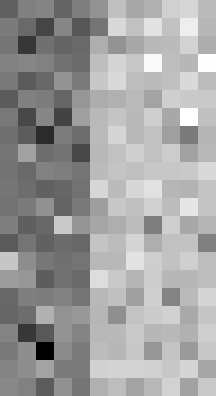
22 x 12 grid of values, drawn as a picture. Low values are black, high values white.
Overall the values sit about 60% of the way up the scale. The top right is the ninth with the highest average. The right part is higher, past a seam about 40% of the way across.
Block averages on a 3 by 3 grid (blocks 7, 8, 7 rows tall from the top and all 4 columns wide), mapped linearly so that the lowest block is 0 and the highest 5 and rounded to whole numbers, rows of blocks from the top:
035 | 034 | 134
